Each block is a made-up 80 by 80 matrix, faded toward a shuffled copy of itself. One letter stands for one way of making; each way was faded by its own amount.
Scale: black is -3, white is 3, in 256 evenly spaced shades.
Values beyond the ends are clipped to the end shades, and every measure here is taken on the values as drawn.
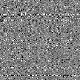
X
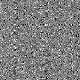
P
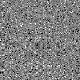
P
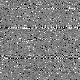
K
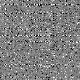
K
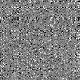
K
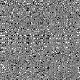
K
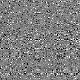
K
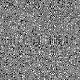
P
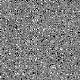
P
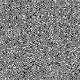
P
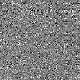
K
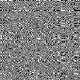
X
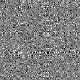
X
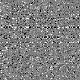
K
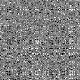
X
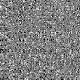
P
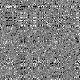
X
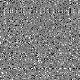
X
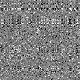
X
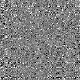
X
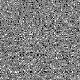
P
